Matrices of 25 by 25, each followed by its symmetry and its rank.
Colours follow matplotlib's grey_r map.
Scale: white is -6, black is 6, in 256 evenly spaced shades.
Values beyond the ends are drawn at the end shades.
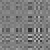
symmetric, rank two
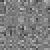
neither, rank five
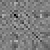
symmetric, rank five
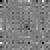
symmetric, rank three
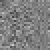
neither, rank five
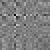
symmetric, rank three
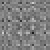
symmetric, rank two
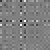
symmetric, rank two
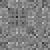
symmetric, rank three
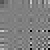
symmetric, rank two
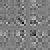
symmetric, rank three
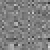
neither, rank five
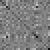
symmetric, rank five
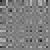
symmetric, rank two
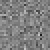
neither, rank five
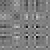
symmetric, rank two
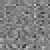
neither, rank five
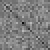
symmetric, rank five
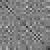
symmetric, rank five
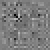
symmetric, rank three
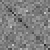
symmetric, rank five
